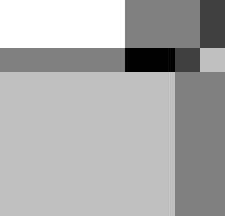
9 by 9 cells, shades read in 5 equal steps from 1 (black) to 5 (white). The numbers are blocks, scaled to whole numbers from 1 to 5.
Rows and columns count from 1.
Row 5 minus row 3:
1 1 1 1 1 3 3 1 -1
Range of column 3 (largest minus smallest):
2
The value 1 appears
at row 3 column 6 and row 3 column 7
